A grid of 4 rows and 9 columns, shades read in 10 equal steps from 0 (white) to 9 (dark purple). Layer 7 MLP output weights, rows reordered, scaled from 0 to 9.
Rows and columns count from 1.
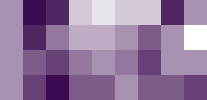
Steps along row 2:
up down down same up up down down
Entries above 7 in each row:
3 1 0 1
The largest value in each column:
4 9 9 6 6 5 7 8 7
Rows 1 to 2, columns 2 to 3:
9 8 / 8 5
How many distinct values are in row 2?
6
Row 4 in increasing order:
4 4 6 6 6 6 7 7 9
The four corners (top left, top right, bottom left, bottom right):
4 4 4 7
